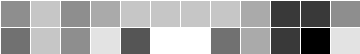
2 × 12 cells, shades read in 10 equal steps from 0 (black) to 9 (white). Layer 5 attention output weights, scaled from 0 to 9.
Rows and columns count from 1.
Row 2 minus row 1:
-1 0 0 2 -4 2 2 -3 0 0 -2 3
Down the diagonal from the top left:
5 7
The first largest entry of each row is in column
2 6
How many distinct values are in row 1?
4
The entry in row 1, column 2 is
7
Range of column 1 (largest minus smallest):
1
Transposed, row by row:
5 4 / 7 7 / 5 5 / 6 8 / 7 3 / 7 9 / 7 9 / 7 4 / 6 6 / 2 2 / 2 0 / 5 8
